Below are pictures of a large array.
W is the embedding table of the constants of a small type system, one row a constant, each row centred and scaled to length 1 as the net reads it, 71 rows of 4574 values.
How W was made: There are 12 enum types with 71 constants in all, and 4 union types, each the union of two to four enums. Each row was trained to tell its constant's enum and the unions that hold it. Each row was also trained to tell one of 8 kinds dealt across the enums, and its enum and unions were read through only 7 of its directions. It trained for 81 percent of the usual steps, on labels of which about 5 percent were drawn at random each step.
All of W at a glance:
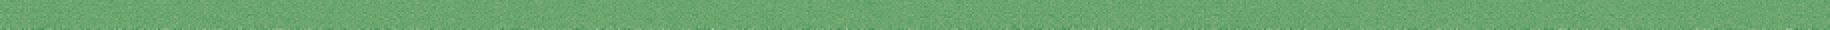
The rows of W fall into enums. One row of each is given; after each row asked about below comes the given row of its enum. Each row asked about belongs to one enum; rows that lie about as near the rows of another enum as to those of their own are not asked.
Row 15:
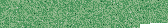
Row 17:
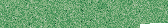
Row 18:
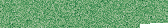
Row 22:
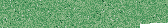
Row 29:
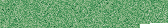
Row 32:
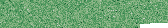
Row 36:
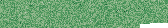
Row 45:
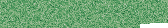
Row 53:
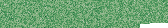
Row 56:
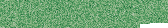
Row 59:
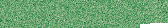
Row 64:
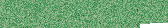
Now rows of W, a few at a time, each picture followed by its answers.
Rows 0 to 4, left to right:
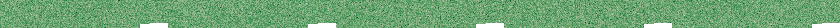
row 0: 53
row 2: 45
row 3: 22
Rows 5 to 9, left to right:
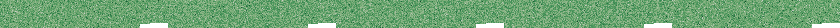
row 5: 56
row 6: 36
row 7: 32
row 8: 53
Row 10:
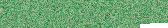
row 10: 53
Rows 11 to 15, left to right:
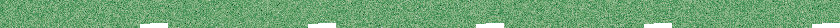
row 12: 32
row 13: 56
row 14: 45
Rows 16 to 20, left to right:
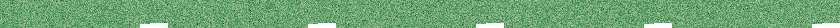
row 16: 36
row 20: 59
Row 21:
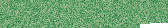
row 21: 45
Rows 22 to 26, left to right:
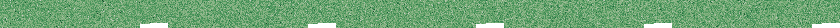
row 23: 17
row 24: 56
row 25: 53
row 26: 53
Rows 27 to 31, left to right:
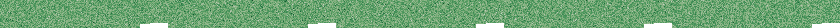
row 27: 59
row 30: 29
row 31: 56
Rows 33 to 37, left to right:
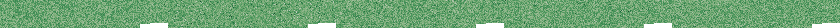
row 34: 18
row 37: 36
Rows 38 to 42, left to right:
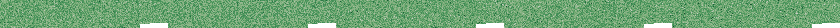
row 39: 53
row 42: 18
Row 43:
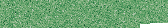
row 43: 18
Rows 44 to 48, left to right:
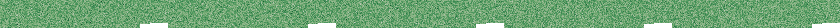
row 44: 29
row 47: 56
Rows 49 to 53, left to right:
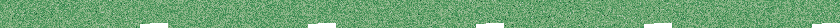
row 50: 56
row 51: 22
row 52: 59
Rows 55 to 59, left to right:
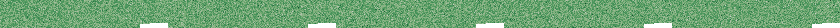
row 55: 29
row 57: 45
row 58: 59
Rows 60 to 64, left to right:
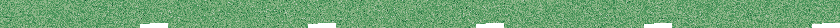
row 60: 17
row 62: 17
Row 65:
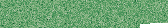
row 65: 18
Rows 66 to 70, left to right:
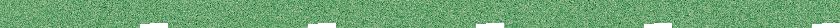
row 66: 17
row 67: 36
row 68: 18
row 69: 18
